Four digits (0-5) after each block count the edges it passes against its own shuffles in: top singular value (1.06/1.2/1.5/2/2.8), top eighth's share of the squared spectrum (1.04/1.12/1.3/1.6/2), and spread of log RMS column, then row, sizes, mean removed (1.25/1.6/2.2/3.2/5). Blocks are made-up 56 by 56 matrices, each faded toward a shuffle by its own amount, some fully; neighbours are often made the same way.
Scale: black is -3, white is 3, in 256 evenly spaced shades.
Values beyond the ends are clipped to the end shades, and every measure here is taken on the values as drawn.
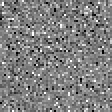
0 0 0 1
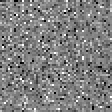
3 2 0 0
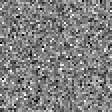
0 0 0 0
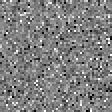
0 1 0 0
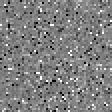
0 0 0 0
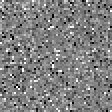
1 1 0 0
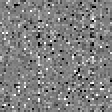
3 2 2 0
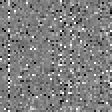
4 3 2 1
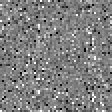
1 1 1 0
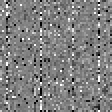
4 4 3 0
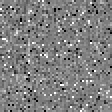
2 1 0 0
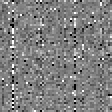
4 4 2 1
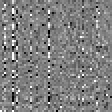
4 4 3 1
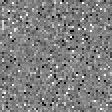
1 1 0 0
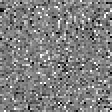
3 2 1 0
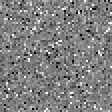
1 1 0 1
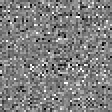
3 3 1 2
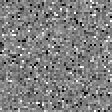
0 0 0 0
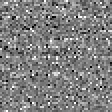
3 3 0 2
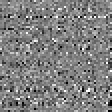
3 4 2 3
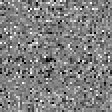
3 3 1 2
